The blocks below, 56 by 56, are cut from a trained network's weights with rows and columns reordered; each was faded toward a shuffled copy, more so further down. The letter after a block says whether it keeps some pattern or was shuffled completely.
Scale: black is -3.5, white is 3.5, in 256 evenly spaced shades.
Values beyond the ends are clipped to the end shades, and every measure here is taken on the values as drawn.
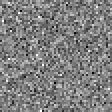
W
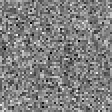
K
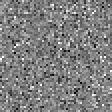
W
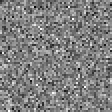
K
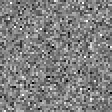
W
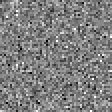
W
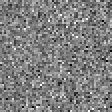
K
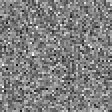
W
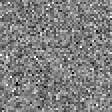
W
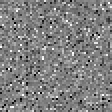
W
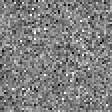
W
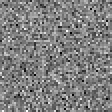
W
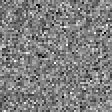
W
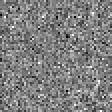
K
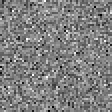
W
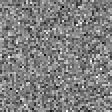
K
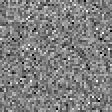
W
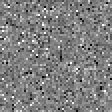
W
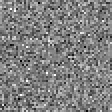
W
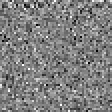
K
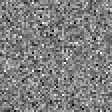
W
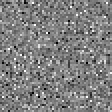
K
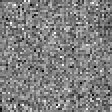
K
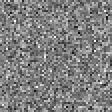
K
